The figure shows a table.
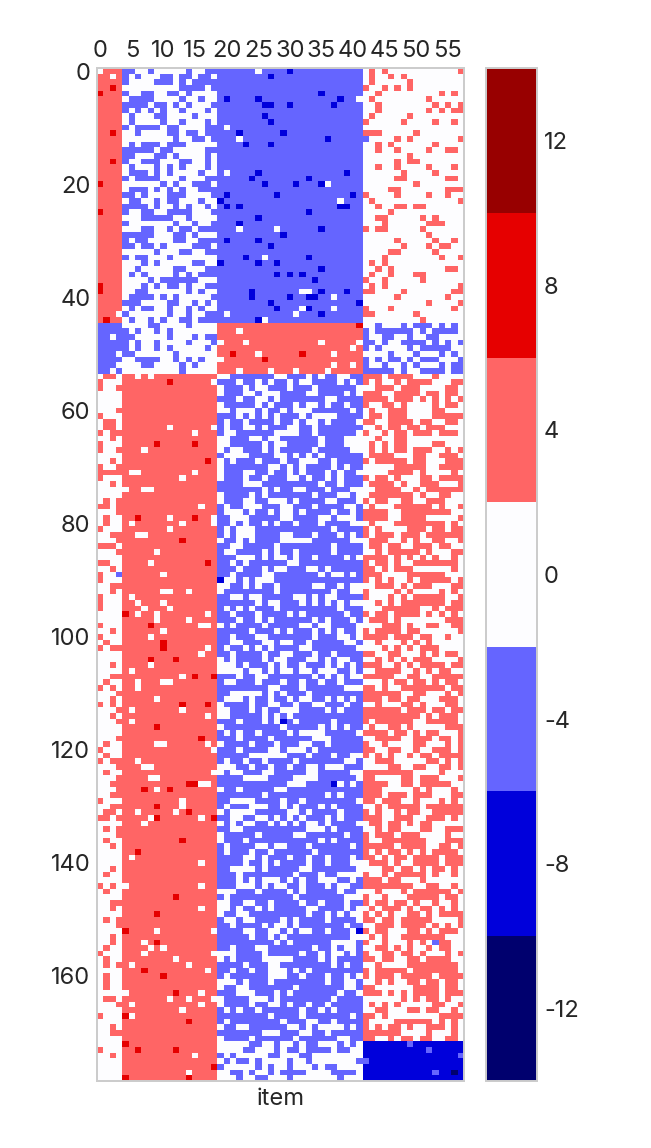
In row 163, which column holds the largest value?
12
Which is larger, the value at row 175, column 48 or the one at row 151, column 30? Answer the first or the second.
the second
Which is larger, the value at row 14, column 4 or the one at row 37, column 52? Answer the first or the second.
the second
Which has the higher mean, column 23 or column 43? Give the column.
43
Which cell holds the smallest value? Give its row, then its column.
177, 56
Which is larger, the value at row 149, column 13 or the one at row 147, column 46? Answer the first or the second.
the first
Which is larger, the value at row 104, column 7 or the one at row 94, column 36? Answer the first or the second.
the first
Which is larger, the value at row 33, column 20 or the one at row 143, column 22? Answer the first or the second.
the second
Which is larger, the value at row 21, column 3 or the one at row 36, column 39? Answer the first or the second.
the first
